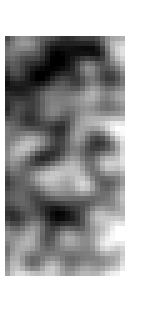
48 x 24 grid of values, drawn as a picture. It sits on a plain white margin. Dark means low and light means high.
Lone odd cells: none. Ninth with the highest average: bottom right. Slope: up to the bottom right. Histogram: bell-shaped. Grain: blotchy.
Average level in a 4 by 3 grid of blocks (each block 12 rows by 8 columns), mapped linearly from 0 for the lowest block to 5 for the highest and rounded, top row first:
102 | 224 | 233 | 325
